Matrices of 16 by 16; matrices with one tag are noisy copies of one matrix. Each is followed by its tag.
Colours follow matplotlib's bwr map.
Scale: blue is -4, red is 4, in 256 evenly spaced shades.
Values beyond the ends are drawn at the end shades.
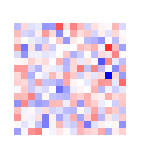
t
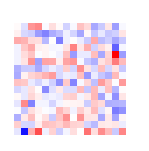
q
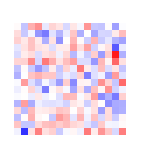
q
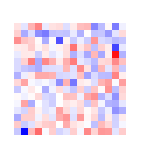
q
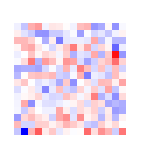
q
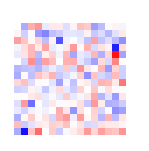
q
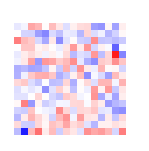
q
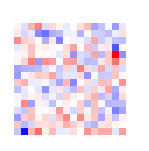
q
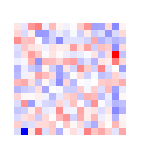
q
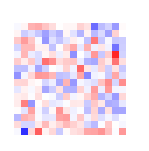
q
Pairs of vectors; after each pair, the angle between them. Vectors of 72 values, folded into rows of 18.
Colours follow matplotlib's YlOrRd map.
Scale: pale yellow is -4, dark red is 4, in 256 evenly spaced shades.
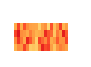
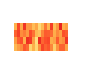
nearly parallel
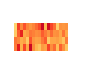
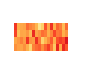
partly opposed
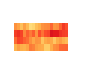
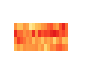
nearly parallel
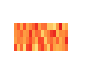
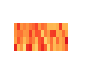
nearly parallel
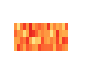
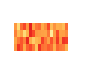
nearly parallel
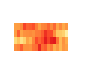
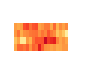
nearly parallel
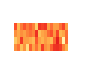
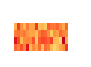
nearly opposite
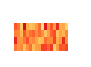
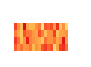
nearly parallel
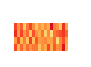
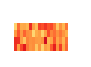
orthogonal
